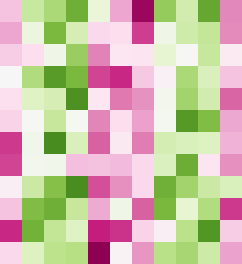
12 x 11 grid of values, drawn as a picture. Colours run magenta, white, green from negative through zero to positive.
Upright stripes repeat 2 times across the table. The bottom middle is the ninth with the lowest average. On average the colour sits 50% of the way up the scale.
